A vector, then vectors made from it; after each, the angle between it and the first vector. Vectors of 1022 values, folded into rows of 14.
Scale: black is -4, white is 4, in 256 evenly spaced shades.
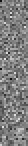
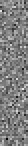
partly aligned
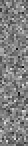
orthogonal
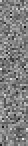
nearly opposite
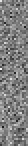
nearly opposite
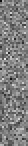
nearly parallel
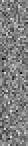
orthogonal
